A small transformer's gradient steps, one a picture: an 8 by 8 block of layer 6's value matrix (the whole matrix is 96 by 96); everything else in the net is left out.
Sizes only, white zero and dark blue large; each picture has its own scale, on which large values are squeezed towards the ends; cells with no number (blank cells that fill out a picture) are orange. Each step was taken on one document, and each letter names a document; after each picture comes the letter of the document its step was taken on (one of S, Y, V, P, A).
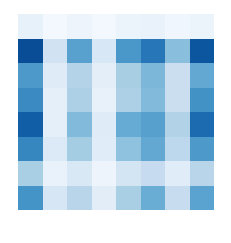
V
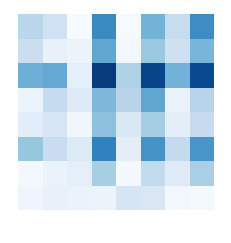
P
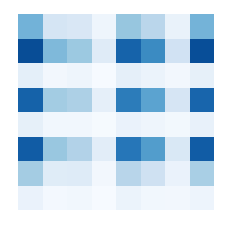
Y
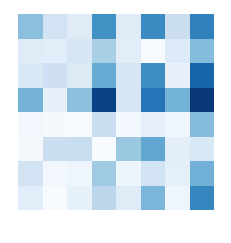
P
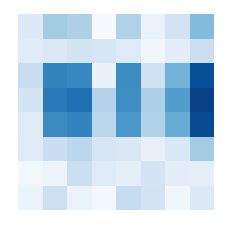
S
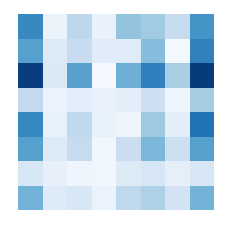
V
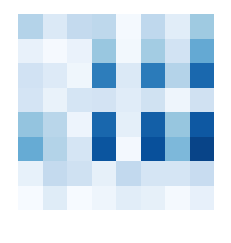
P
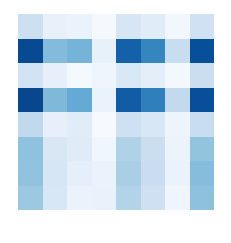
Y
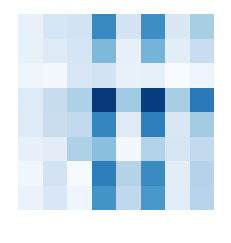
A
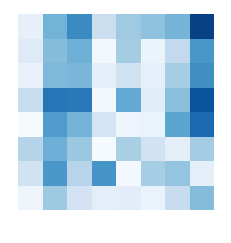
S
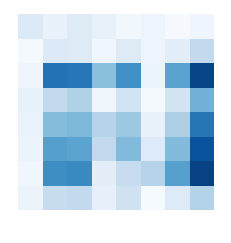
S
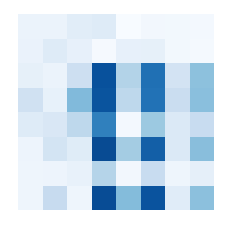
A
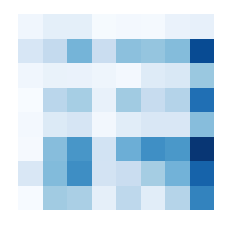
S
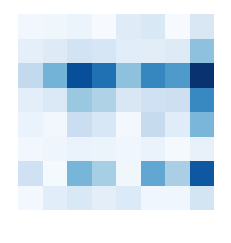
S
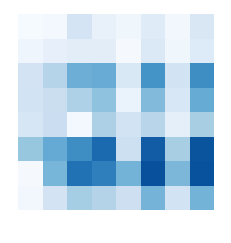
P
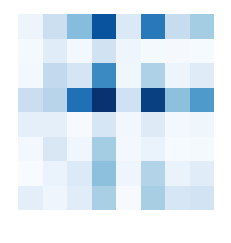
A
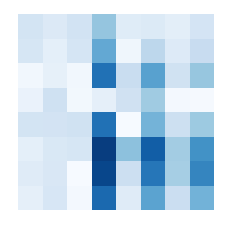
A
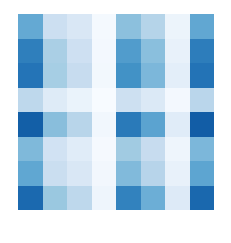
Y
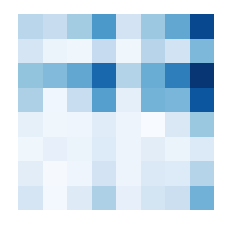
P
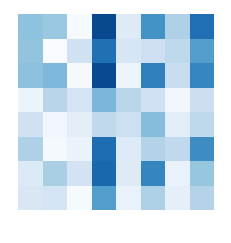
P
